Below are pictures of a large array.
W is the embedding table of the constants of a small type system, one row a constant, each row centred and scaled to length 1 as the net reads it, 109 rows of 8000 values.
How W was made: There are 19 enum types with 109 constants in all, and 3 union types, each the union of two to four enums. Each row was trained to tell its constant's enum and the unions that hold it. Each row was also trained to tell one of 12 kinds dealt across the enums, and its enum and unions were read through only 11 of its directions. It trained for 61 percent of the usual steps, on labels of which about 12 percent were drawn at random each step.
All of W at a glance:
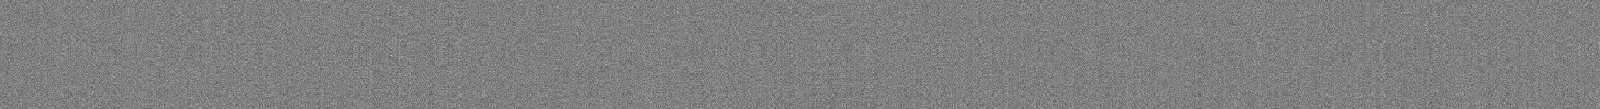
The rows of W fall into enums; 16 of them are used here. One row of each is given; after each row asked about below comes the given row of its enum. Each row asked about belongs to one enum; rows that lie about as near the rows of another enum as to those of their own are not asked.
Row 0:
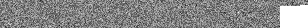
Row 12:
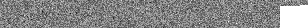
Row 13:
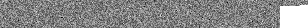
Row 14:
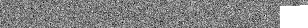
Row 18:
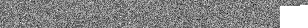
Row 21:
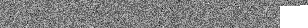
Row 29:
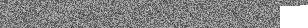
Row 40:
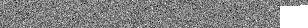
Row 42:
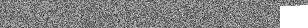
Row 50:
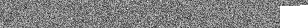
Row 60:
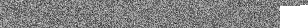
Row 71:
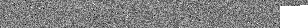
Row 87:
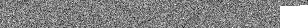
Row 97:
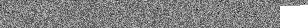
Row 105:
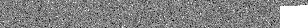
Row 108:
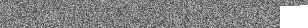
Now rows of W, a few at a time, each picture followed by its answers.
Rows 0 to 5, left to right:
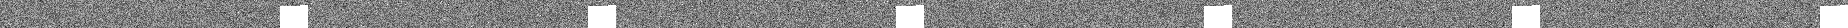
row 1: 71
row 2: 97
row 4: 105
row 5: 50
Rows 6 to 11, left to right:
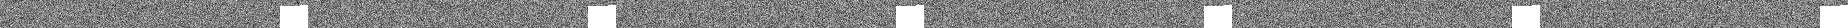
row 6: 14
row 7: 21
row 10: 29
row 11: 13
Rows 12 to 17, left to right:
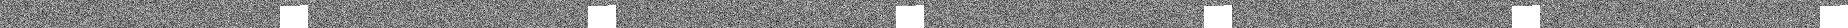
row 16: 0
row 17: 108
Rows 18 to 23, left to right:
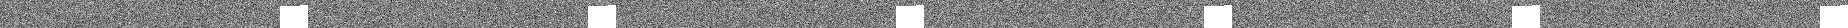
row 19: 105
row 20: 60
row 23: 12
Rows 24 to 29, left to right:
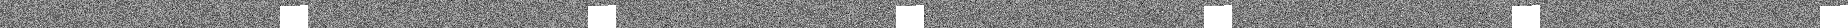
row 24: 0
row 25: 12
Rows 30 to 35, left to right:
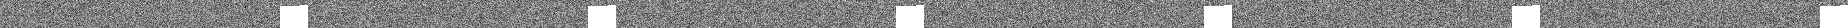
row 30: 12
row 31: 14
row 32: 21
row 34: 40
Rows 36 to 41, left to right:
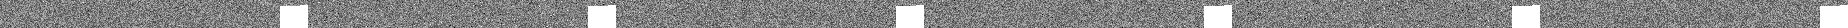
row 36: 97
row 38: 42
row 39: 29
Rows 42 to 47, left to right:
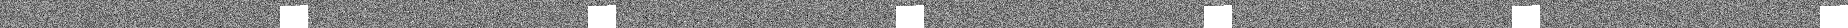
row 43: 50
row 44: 60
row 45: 12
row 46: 87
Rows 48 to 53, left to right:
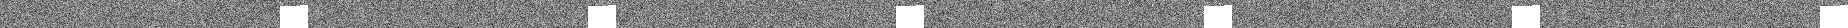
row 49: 108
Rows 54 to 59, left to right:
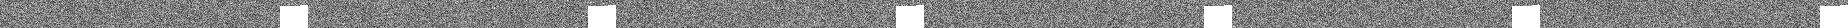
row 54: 14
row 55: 71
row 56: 29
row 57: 21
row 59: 14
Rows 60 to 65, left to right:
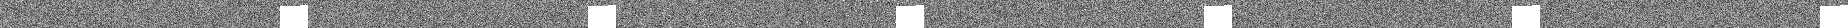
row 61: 50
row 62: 105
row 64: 40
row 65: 13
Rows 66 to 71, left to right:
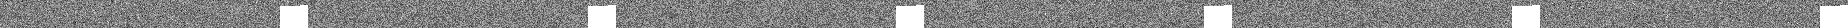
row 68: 0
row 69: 42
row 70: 60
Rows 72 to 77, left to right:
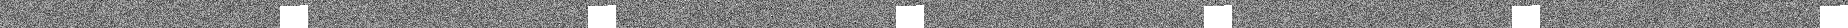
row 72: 42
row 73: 14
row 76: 87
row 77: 0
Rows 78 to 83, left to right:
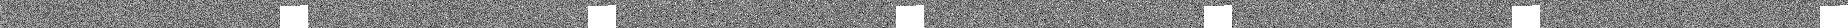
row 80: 105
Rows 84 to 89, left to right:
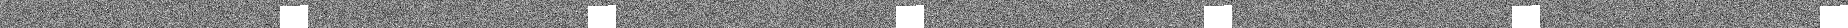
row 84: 13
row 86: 0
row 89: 18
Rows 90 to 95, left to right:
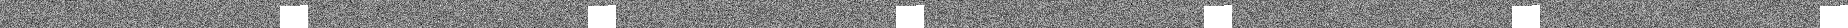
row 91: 50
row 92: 40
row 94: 108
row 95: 87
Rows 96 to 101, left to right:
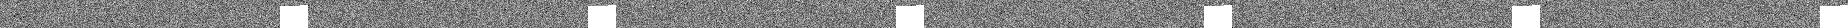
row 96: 108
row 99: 12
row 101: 40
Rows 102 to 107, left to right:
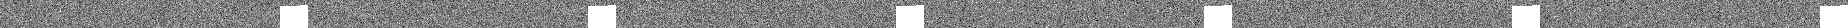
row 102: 108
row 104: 50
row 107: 40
